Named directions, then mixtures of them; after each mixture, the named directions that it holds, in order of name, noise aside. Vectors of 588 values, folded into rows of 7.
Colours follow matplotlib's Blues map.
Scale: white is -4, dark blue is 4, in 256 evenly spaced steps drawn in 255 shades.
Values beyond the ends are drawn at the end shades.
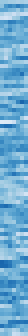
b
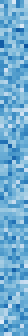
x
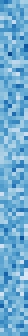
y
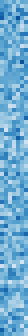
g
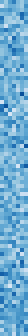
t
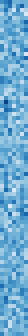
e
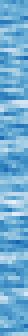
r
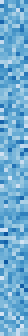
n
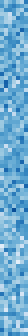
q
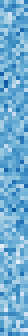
q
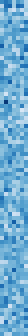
e, x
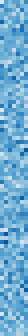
n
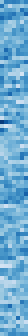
b, n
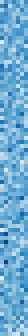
n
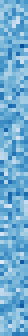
b, g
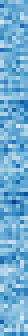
r, t, x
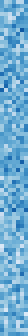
q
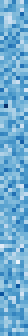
q, t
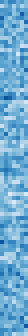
g, r, t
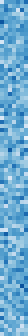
n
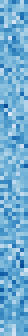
t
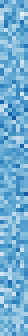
g, t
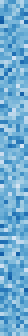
g, n, t
